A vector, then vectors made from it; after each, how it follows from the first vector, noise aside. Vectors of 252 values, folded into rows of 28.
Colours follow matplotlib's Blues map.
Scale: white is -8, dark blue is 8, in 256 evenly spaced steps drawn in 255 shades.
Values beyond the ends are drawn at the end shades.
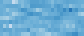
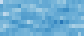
wrapped around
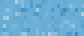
partly zeroed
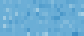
partly zeroed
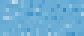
partly zeroed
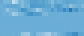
partly zeroed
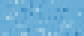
partly zeroed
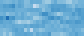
wrapped around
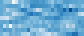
scaled up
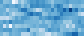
scaled up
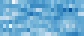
scaled up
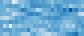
scaled up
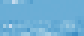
partly zeroed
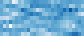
scaled up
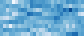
scaled up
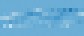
partly zeroed
